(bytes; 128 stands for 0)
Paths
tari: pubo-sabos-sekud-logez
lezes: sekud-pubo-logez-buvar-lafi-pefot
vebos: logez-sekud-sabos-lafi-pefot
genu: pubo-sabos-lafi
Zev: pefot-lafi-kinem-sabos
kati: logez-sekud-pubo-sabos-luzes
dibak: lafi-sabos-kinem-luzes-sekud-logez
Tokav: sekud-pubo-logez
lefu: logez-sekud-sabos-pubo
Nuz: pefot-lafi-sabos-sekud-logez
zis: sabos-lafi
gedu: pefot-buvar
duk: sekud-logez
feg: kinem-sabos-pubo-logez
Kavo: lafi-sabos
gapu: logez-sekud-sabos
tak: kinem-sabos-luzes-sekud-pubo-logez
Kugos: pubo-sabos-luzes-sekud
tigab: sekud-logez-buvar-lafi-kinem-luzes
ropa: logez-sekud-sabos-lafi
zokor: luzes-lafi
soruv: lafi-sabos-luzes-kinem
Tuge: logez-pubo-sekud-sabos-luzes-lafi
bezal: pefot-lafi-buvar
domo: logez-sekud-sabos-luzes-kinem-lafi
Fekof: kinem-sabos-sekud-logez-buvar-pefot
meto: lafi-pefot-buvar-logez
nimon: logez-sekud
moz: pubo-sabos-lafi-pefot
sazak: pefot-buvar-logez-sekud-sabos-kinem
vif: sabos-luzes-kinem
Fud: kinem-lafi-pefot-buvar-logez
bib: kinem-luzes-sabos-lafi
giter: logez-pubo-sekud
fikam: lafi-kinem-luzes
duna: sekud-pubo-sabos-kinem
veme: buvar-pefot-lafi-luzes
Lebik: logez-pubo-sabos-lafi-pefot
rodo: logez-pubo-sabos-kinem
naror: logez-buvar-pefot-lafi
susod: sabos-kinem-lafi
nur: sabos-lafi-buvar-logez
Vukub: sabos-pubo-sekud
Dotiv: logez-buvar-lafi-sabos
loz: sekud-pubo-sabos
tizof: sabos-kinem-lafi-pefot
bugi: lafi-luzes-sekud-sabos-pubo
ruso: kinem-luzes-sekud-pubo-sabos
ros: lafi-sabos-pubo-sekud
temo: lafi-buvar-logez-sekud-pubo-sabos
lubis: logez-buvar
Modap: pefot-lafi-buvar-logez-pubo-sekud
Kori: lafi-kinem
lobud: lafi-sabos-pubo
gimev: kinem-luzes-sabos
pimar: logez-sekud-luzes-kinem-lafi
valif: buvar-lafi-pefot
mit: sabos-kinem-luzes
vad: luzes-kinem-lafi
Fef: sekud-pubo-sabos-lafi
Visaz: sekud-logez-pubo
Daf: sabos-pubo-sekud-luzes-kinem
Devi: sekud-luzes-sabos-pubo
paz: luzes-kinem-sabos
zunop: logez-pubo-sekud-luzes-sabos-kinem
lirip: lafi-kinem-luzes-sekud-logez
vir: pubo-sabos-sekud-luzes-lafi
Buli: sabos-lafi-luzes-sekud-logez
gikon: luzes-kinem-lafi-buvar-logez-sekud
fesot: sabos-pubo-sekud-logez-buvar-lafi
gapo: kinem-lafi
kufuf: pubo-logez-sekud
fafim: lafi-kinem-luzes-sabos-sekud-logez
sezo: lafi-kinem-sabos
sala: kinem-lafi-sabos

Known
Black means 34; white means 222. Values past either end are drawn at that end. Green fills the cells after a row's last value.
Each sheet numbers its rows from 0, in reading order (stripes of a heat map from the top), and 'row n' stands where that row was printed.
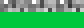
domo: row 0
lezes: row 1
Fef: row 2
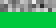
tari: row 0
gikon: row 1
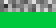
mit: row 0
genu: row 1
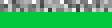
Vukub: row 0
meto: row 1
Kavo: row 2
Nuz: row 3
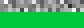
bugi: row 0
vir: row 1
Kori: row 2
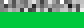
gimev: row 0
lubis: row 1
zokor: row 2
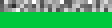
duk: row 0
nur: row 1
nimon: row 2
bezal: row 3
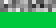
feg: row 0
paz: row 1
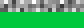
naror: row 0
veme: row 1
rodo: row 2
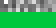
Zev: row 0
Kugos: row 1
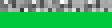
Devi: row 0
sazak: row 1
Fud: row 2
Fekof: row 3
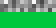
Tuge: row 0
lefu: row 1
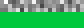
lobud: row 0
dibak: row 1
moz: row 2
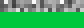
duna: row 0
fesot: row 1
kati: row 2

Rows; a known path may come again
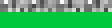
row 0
Modap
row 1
zunop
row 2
lezes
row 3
vebos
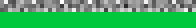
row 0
gapu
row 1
fafim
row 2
susod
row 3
temo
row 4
gikon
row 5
ruso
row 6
sezo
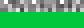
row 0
lobud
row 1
Buli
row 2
Zev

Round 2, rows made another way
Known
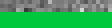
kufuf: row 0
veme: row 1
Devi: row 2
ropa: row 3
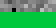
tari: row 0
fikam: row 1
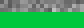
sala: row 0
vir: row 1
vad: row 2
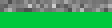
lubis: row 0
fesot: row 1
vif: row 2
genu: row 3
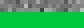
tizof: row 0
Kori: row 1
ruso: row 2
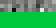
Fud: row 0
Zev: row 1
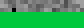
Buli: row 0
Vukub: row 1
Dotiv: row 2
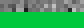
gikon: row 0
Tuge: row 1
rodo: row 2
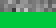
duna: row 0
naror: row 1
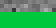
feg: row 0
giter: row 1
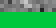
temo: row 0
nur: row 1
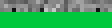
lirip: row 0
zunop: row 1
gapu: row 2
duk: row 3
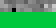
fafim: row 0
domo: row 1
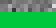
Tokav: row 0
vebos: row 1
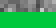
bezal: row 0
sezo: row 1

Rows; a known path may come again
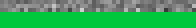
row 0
bib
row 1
Fef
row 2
lefu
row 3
Kavo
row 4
gimev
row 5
kufuf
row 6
valif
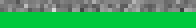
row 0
tizof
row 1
Devi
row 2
nimon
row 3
soruv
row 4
mit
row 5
Kugos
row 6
Kori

